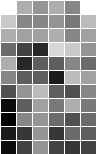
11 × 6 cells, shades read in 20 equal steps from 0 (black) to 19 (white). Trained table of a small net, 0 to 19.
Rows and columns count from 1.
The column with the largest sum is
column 6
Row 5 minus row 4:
5 -2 4 -9 -5 -3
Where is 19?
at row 1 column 1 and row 1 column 6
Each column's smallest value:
0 3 3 2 4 5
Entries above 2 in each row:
6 6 6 6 6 5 6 5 5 5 5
